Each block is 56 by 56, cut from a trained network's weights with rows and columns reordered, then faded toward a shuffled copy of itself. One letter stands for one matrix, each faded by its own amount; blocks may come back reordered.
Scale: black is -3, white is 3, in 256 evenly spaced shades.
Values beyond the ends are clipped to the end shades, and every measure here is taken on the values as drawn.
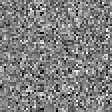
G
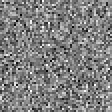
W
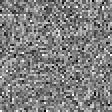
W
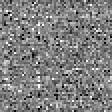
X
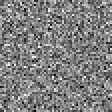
W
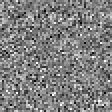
W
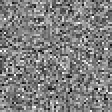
W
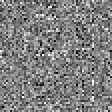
G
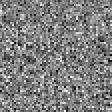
W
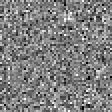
G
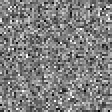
W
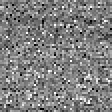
X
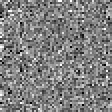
G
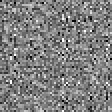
G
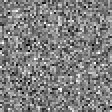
W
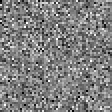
W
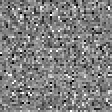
X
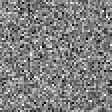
W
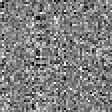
G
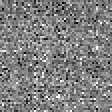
X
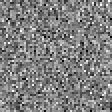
W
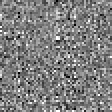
G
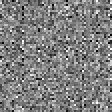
G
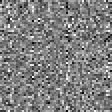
G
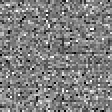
X
